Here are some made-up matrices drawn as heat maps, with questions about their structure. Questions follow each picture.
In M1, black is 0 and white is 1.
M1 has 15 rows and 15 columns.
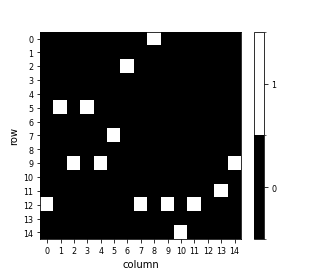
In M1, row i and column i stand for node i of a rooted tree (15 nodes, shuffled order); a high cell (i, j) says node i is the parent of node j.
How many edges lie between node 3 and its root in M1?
3
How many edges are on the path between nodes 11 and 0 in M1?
2
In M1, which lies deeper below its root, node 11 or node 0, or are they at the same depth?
the same depth
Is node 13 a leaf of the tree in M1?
yes
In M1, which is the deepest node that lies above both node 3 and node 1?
5
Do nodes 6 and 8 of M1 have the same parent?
no
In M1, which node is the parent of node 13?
11
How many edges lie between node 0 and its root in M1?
1
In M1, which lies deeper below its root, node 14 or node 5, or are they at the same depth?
the same depth
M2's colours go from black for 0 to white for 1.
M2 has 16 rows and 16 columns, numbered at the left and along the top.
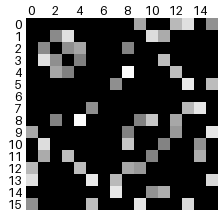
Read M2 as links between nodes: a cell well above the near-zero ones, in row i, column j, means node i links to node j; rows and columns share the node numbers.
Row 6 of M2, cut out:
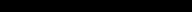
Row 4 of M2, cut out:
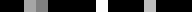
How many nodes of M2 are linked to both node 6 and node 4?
0
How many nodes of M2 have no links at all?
1
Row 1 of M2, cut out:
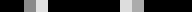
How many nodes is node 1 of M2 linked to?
4
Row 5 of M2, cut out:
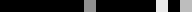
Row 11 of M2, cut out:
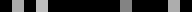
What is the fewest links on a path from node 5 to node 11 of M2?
3
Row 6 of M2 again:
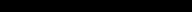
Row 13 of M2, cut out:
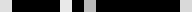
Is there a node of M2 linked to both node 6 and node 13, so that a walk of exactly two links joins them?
no
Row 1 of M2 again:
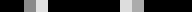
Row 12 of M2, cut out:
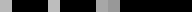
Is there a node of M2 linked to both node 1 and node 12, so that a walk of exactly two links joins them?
no
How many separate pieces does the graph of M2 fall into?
2
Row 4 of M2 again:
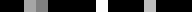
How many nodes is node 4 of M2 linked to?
4
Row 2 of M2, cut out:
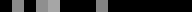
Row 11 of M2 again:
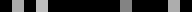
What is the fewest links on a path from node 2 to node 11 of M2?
2
